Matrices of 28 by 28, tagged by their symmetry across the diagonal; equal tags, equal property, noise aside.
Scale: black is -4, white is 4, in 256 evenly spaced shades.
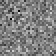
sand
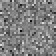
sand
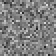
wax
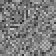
sand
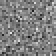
wax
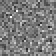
sand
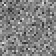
sand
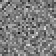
sand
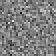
wax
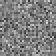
wax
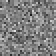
wax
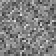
sand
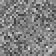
sand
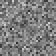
sand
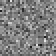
wax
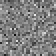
wax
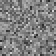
sand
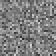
wax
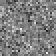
wax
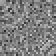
sand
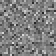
wax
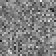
wax
